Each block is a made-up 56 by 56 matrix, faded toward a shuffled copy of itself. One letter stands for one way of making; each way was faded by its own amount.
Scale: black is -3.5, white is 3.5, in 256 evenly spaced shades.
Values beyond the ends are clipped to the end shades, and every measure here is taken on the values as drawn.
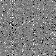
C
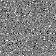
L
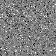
L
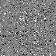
C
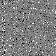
C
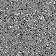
L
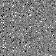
C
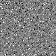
L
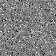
L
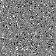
C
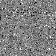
L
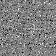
L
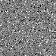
L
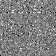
L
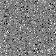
C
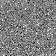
L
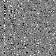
C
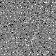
L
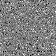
L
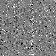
C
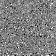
L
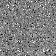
L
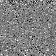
L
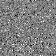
L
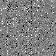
C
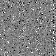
C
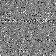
L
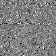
L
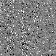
C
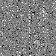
C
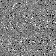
C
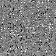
C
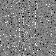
C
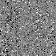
C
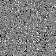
C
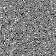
L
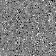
C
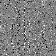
C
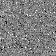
L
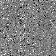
C
